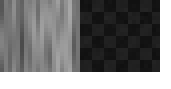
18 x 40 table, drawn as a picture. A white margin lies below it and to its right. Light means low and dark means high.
It is made of 1 by 2 panels. Panel 1,1: middling, streaked downward. Panel 1,2: very high, checkered, faint in contrast.
